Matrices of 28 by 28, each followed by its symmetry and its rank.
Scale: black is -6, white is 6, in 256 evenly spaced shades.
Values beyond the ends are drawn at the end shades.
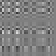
neither, rank one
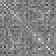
symmetric, rank five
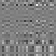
neither, rank two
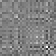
symmetric, rank three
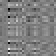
neither, rank two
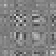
symmetric, rank three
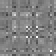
symmetric, rank three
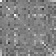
symmetric, rank five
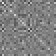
symmetric, rank five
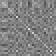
symmetric, rank five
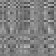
neither, rank two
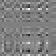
neither, rank two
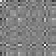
symmetric, rank three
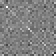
symmetric, rank five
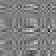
neither, rank two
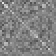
symmetric, rank five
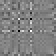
symmetric, rank three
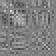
symmetric, rank three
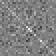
symmetric, rank five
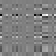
neither, rank one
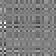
neither, rank two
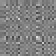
symmetric, rank three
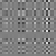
neither, rank one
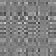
neither, rank two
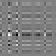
neither, rank one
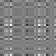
neither, rank one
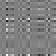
neither, rank one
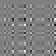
neither, rank one
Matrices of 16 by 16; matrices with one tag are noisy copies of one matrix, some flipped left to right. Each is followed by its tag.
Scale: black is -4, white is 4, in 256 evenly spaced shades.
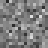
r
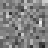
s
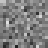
s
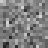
s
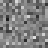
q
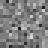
r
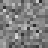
r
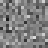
q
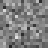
r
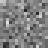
s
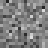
r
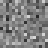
q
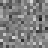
q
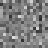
q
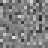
q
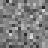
r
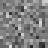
s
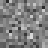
r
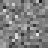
r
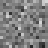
s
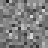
r
